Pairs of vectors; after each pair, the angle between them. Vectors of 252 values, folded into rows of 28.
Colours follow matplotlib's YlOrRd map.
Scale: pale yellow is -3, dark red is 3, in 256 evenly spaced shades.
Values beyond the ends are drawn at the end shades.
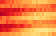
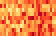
partly opposed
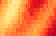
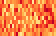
orthogonal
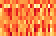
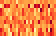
nearly opposite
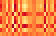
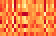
nearly parallel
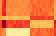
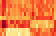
nearly parallel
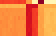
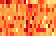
partly aligned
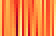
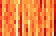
nearly opposite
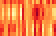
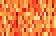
orthogonal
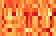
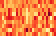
nearly opposite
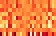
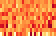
nearly opposite
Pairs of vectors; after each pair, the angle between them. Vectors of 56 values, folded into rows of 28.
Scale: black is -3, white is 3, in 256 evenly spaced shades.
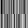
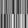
partly aligned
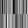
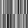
nearly opposite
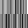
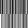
orthogonal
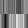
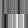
nearly parallel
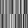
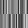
orthogonal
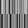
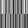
partly aligned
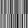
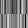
orthogonal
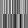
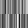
orthogonal
